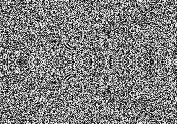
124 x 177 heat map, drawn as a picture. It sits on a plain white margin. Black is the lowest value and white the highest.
Mirror symmetry: top to bottom. Odd rows or columns: none. Stripes: none. Grain: fine. Seam: none. Slope: none. Histogram: flat.
